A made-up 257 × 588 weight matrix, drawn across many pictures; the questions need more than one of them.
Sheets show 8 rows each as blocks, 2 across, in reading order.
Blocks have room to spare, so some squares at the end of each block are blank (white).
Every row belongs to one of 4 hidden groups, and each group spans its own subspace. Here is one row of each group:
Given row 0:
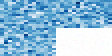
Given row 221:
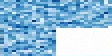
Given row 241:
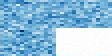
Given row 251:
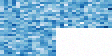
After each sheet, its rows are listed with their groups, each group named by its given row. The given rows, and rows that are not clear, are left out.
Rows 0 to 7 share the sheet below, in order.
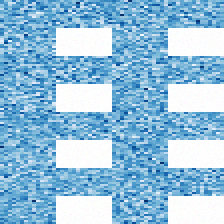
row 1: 221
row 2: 0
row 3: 251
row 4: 0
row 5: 221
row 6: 251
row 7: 241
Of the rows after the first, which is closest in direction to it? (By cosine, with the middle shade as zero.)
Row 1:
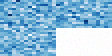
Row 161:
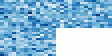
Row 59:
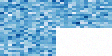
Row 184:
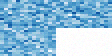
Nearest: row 184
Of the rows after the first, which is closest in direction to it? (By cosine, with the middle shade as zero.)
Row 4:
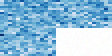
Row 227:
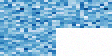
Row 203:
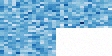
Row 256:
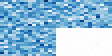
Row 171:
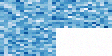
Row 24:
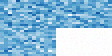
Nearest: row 227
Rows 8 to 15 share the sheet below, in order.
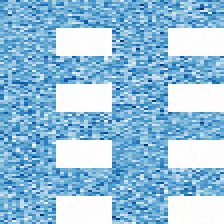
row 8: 221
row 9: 0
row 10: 221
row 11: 0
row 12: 241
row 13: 251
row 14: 221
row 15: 0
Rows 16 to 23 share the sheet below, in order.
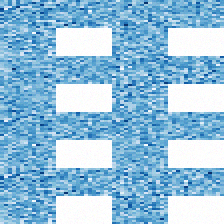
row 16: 251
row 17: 241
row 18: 0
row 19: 221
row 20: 251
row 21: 251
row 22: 251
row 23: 221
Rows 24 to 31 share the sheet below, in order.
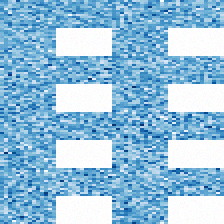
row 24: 221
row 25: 0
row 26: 0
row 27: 241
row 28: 0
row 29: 241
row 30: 241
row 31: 0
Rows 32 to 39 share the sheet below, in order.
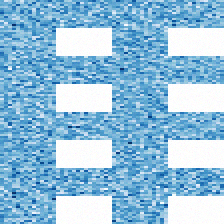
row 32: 241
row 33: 241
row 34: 221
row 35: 221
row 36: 221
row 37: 0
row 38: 241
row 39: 251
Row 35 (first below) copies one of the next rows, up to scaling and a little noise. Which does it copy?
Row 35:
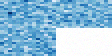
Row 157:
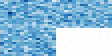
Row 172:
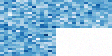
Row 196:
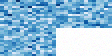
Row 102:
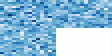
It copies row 157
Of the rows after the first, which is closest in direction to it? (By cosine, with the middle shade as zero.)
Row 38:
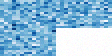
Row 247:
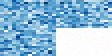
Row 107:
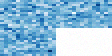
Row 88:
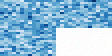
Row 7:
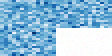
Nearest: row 247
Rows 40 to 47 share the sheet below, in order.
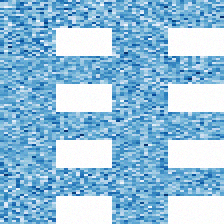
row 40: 0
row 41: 241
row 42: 241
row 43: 221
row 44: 251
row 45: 251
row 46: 0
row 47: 221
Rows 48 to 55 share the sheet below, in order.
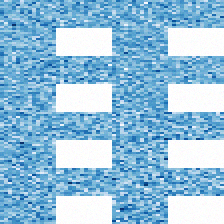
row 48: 241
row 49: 241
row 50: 251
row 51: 0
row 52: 241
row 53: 221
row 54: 221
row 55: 0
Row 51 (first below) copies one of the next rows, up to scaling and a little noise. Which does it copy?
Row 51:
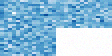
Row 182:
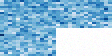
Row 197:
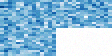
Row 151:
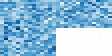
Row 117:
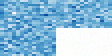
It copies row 117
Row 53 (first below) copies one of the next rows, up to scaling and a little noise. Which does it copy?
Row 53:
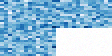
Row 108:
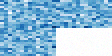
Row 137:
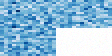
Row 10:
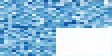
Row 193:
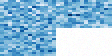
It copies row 108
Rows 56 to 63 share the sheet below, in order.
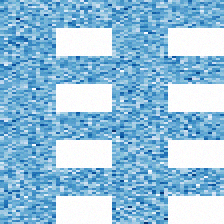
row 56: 0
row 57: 251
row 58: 251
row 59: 221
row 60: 251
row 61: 221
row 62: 0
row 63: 0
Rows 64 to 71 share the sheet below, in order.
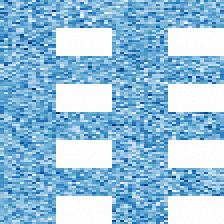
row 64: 0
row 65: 0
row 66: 251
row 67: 221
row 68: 0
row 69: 241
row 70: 221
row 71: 0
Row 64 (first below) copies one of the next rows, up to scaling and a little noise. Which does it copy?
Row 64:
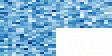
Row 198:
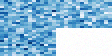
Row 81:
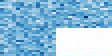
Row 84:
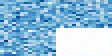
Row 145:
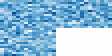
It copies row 198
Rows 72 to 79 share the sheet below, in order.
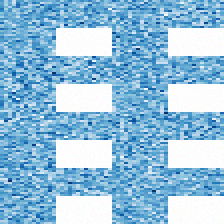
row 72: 251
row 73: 0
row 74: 0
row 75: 251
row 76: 251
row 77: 221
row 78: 221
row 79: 0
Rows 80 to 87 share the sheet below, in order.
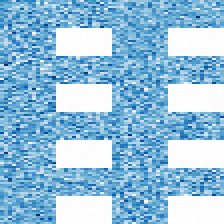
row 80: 241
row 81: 0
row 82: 251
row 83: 241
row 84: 0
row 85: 0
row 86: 221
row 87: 241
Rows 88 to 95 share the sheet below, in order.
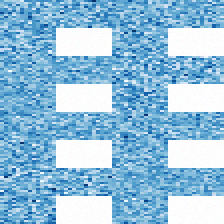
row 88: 241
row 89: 241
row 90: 221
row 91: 241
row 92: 241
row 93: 241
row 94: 251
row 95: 241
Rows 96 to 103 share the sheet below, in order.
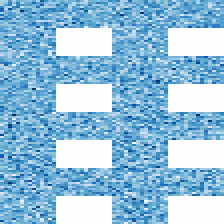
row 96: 251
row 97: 221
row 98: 251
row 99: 241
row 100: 221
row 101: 241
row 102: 221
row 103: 241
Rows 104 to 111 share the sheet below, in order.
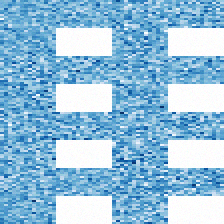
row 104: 221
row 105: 241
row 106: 221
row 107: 221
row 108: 221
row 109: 0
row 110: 251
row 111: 0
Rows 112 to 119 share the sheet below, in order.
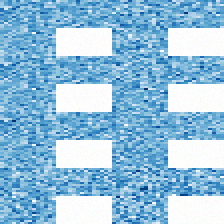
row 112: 251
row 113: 221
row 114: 251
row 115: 251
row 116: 251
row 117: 0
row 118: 241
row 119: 241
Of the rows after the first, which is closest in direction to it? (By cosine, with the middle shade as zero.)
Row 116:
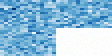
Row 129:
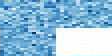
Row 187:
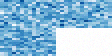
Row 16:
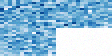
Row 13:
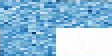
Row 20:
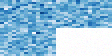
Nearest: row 20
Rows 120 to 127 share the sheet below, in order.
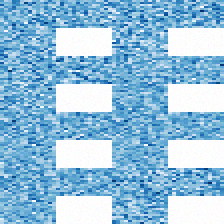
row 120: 241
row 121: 0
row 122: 221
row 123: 251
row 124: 251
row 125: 251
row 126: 251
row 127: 241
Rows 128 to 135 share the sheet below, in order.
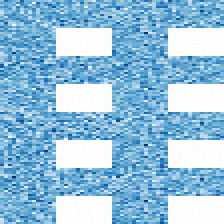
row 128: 241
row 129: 251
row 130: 251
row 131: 251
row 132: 0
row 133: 251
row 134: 251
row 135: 251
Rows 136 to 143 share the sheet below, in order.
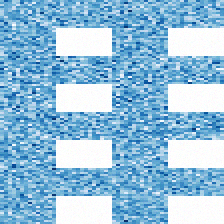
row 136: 241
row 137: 221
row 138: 0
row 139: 0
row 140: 241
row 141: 0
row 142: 221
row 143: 241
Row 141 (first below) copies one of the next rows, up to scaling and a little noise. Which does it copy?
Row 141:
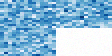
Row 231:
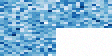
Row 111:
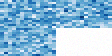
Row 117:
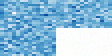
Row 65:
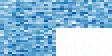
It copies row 111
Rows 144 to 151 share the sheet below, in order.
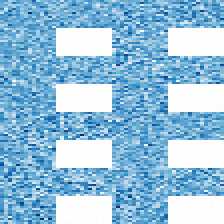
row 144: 221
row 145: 0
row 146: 241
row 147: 251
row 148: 251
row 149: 251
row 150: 221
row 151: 0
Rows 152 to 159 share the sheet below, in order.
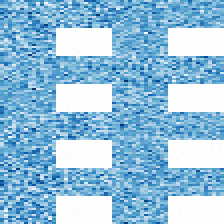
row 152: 241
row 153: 251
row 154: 251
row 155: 241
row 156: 0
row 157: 221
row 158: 0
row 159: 241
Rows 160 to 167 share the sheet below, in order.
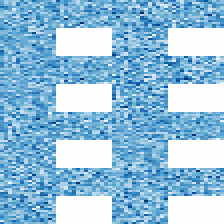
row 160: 251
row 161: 241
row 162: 251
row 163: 221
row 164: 0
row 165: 251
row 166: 221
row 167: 241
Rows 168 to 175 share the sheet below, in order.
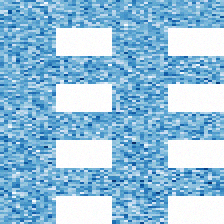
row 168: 221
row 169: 241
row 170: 251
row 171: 0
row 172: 221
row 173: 241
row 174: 241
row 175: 241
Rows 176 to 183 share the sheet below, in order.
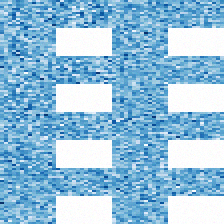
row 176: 0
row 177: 241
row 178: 0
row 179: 221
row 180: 241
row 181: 251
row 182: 0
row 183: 251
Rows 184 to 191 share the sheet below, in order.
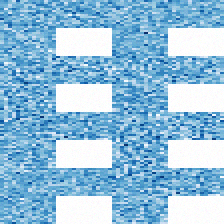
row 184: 221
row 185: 251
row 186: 0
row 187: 241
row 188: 251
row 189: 241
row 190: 241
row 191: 251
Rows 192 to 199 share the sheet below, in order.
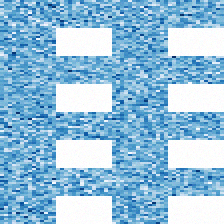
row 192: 241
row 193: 221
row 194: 221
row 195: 0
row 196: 221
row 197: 0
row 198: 0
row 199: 241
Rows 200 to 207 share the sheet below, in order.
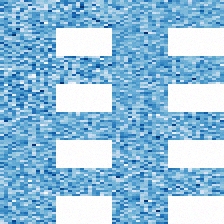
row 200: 0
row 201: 251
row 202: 241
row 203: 251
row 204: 251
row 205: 241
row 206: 241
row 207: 251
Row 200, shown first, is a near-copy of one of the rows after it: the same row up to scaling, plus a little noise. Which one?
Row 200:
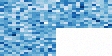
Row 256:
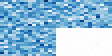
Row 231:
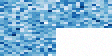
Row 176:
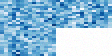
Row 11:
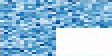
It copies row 231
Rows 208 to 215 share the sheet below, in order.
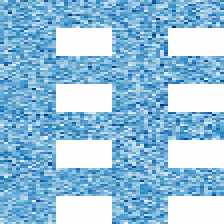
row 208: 221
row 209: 251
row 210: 251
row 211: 0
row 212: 241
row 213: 241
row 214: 251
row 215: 241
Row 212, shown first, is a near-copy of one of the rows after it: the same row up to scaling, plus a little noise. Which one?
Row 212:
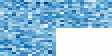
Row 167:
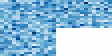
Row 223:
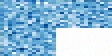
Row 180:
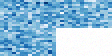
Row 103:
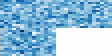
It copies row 180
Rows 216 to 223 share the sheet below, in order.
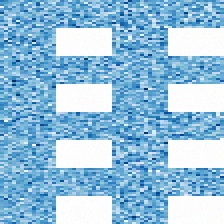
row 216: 0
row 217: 221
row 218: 241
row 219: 251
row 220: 251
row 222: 241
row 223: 241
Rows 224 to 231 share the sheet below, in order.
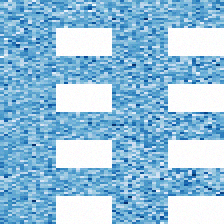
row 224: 0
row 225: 221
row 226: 0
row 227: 0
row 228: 251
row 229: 241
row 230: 251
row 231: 0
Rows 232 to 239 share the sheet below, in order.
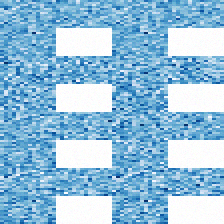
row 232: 251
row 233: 251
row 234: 0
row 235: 0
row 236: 251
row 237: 221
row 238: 251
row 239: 251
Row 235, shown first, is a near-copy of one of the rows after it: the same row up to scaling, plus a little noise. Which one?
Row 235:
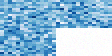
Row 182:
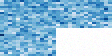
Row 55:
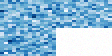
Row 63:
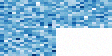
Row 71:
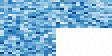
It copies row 71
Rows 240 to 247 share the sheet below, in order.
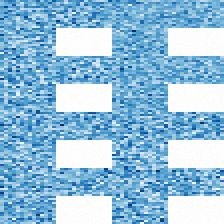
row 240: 0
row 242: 221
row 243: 221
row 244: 241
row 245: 0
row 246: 221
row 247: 241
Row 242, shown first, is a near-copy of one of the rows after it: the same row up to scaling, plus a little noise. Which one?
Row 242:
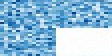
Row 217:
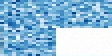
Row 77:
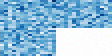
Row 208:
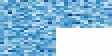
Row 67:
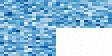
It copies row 217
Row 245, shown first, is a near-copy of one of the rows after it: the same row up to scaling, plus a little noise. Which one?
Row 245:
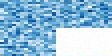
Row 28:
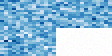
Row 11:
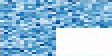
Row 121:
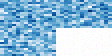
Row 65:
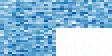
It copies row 121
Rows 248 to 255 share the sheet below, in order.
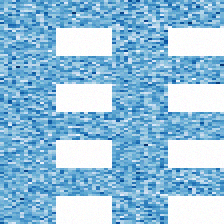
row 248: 221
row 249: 221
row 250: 221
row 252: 221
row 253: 251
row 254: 241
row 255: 221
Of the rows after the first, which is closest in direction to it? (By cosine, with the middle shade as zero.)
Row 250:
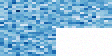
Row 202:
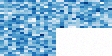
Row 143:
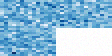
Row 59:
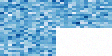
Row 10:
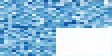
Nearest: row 10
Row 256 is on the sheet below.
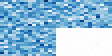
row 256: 0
